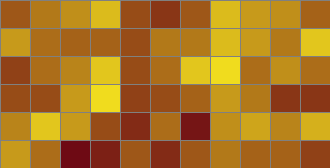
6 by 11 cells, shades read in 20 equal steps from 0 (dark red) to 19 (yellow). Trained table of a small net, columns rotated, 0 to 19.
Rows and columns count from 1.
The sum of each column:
55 60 57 68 33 41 50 86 67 57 58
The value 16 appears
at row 1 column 4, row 1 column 8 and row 2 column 8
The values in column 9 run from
8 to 14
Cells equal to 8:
6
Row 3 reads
5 9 11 17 6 9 17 19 9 12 9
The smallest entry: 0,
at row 6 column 3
